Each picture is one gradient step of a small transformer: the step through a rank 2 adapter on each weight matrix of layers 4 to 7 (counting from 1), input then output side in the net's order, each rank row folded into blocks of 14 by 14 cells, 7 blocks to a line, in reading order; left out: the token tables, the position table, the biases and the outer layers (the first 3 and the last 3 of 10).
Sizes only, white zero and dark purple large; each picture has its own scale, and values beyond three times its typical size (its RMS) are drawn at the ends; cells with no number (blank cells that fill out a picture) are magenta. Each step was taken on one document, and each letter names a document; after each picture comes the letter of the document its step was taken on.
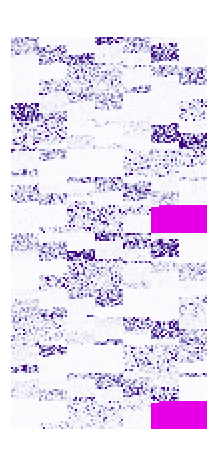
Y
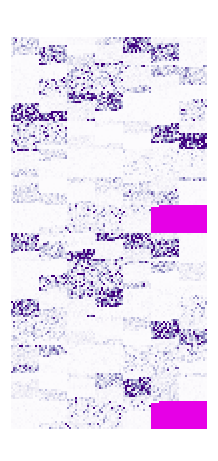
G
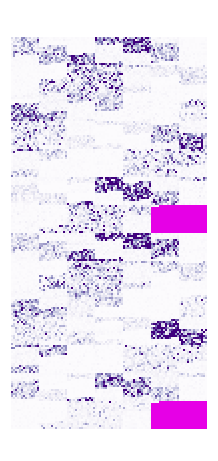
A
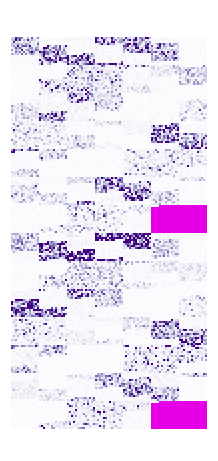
A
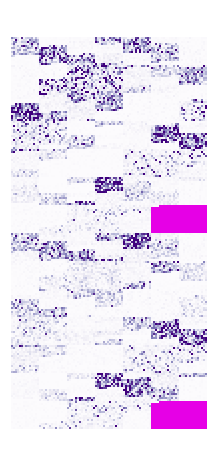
G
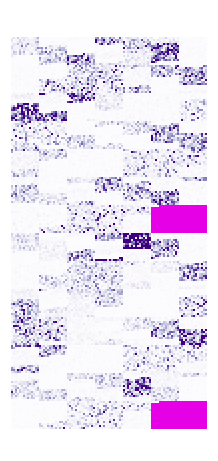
A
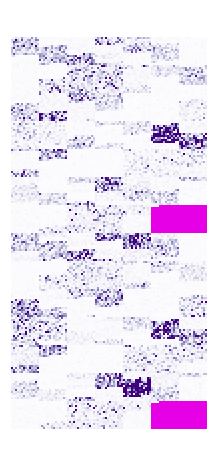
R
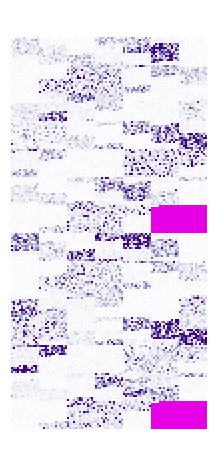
Y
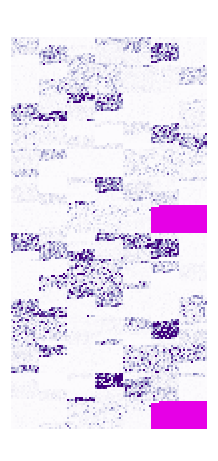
G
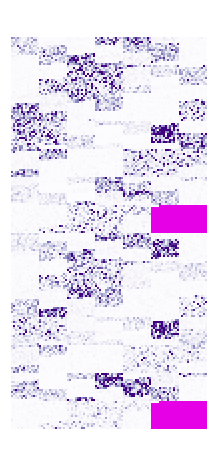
A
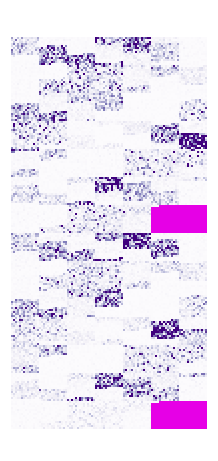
R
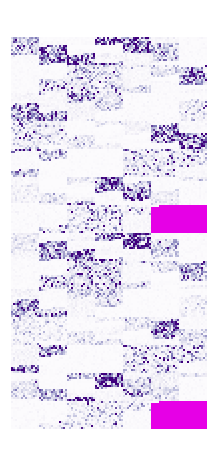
A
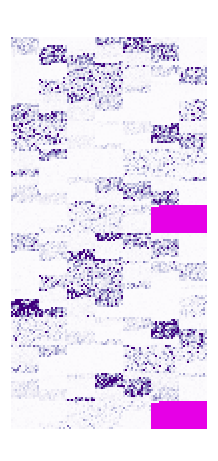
R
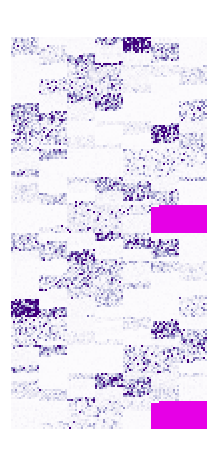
R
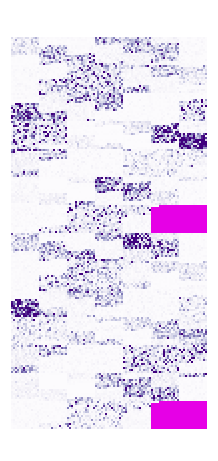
G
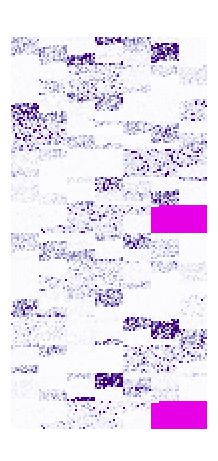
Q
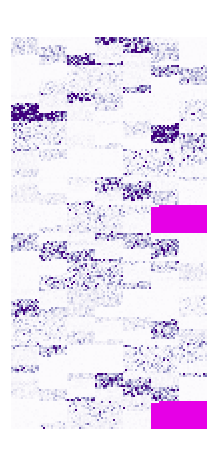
Q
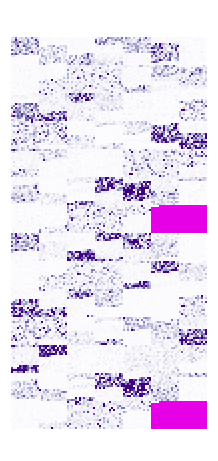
Y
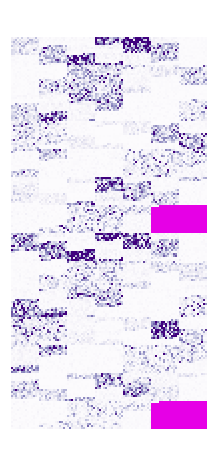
A
